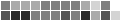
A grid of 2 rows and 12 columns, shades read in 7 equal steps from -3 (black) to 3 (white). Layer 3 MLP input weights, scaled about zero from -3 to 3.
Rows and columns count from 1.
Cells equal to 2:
2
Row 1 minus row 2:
1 3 3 1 0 0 1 0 3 1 1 1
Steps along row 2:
down same up same same down up down up down up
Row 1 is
0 1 1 1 0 0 0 0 1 2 0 3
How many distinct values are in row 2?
5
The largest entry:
3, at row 1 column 12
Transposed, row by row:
0 -1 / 1 -2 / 1 -2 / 1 0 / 0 0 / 0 0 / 0 -1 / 0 0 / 1 -2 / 2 1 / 0 -1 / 3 2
